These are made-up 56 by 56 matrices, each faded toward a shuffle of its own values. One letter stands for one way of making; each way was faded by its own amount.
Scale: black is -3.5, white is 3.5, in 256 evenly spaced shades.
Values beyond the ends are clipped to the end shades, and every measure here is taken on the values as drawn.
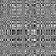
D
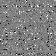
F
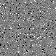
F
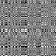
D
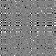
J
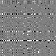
J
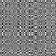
D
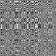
D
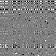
J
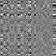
D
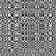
D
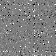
F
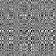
D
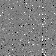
F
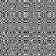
J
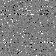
F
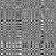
D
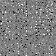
F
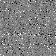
F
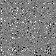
F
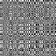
D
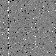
F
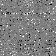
F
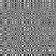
D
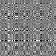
D
